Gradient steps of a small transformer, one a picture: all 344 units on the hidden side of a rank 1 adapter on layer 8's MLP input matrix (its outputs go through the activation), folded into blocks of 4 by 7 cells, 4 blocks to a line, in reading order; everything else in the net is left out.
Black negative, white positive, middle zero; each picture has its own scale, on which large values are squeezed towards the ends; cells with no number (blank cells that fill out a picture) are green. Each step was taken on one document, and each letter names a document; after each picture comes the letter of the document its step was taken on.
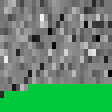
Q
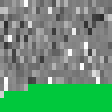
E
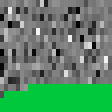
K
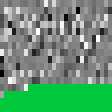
K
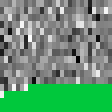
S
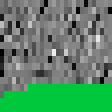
K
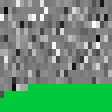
Q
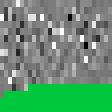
Q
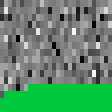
E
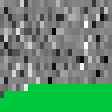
E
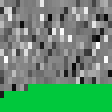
Q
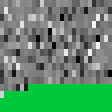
Q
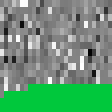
E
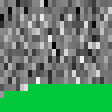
K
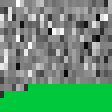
Q
